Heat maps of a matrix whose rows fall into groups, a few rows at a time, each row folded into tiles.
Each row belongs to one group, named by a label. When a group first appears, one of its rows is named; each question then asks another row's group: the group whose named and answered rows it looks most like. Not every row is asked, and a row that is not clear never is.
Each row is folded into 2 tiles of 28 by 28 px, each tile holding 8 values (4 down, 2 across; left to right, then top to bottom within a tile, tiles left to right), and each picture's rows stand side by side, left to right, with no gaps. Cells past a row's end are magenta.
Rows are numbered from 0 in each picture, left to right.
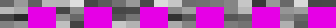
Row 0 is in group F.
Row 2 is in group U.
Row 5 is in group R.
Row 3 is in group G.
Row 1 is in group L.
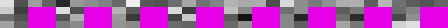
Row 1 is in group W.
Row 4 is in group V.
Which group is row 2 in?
R
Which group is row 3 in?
W
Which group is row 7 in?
U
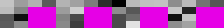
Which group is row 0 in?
V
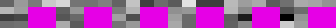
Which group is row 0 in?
F
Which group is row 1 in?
G
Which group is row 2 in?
R
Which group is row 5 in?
U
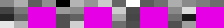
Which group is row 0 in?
U
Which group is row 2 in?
R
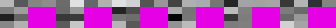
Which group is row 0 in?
G
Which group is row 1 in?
F
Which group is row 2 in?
L
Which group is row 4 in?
W
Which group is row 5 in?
U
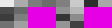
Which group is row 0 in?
G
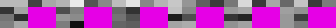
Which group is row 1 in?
L
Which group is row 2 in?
L
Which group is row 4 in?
F
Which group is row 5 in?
R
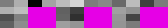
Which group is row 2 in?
R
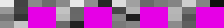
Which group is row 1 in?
R
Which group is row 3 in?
R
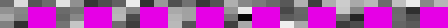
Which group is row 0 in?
R
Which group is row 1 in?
G
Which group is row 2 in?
R
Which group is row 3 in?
R
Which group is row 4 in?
V
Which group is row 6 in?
V
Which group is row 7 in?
L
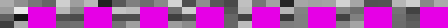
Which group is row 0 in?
V
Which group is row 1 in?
V
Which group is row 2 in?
F
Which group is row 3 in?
G
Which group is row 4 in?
F
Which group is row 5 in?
W
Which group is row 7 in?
L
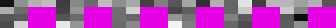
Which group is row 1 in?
U
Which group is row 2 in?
F
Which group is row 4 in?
F
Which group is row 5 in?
V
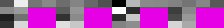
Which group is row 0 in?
F
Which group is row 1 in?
U
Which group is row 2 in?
W
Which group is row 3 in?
U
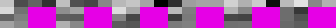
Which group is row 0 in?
G
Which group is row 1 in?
G
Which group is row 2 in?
V
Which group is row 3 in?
W
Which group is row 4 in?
V
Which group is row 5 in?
L
